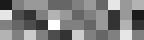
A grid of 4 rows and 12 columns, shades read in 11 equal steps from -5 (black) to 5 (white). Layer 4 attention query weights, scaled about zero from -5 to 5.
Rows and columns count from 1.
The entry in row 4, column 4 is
0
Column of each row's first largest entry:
10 1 5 11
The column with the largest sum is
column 11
